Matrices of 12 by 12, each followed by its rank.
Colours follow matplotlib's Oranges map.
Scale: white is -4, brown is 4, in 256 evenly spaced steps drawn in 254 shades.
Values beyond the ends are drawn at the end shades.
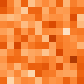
full rank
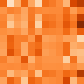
two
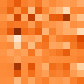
two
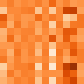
two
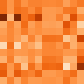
two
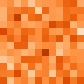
full rank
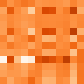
two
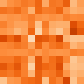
two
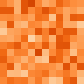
full rank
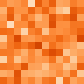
full rank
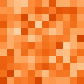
full rank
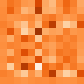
two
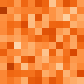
full rank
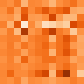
two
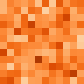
full rank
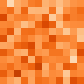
full rank
